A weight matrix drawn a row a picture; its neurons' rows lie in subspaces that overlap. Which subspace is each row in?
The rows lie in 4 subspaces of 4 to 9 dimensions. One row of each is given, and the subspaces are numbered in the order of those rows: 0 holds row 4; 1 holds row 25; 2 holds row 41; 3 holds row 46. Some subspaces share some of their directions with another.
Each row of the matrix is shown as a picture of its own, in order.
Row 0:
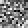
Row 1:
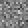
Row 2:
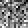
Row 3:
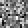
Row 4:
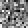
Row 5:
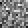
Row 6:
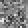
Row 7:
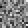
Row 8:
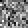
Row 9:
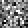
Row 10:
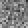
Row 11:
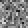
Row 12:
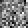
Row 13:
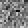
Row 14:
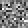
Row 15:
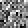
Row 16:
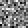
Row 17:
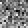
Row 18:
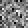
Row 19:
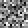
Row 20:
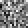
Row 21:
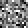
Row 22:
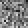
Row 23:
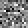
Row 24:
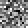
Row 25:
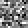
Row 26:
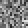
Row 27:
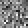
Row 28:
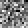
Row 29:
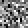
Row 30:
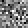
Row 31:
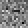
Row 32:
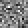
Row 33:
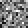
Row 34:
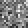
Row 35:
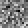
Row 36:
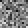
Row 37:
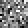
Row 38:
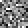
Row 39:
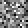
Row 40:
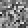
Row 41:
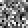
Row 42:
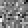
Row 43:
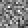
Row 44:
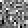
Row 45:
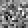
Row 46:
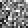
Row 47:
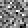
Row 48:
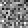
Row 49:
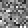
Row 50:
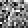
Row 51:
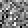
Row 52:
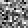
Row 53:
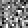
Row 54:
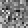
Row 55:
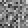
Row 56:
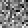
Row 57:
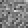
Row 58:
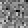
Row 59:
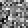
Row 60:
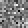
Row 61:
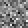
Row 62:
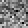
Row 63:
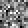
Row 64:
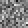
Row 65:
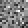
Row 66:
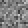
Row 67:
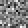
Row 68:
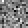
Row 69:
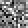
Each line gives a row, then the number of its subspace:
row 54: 0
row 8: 2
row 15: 2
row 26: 3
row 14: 3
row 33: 3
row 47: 0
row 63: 0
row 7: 3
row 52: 1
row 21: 0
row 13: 2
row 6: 1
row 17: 1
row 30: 1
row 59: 1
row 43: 3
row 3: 1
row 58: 0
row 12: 2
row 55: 3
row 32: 0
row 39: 3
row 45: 3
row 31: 1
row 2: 3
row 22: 0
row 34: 0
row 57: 1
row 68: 1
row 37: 0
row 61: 1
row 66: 1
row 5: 1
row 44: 0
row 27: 0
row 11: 3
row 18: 0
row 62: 1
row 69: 1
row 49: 0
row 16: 0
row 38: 3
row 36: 3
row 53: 3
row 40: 1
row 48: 1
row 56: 1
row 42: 1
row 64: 0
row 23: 0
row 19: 3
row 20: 3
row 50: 2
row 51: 0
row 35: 0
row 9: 3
